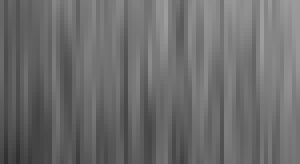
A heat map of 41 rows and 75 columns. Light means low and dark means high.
Ninth with the lowest average: top right. Ninth with the highest average: bottom left. Slope: up to the bottom left. Mirror symmetry: none. Grain: streaks running down.
